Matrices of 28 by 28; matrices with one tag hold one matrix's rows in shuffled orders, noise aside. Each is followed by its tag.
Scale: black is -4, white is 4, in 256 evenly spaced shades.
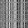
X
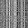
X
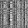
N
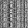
N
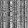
N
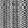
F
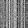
X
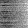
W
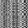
F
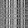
X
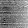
W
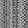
F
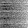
W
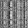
N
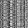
N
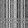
X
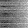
W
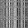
X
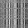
X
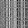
X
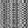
F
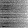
W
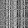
X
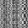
F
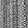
F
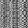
F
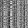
N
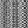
F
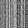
X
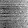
W
